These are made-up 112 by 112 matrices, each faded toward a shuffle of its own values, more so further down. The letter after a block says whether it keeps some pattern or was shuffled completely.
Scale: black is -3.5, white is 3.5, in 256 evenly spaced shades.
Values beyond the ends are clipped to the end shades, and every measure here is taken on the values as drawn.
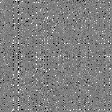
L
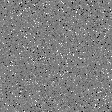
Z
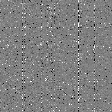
L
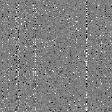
L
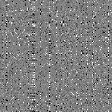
L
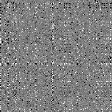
L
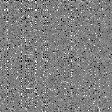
L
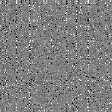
L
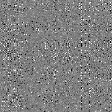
L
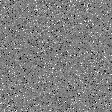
Z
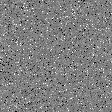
Z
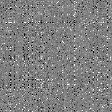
L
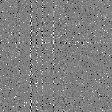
L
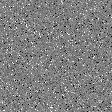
Z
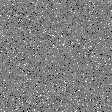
Z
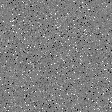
Z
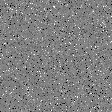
Z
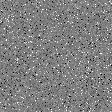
Z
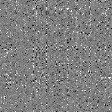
L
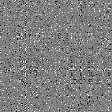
L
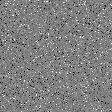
Z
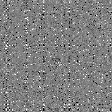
L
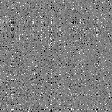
L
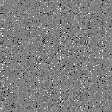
L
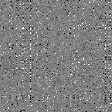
L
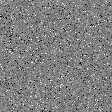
Z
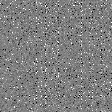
L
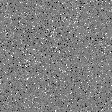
Z
